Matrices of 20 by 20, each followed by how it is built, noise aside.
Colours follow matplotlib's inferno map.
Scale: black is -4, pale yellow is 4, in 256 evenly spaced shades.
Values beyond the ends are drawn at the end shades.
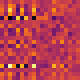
low rank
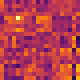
low rank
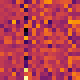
low rank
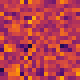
low rank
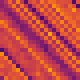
Toeplitz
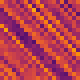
Toeplitz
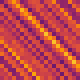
Toeplitz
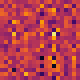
low rank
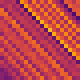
Toeplitz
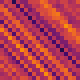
Toeplitz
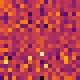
low rank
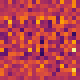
low rank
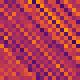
Toeplitz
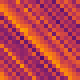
Toeplitz
